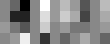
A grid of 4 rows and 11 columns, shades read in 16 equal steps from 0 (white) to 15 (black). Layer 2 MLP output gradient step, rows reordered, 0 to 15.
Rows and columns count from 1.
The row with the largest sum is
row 2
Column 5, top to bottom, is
0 2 3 12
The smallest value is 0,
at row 1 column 5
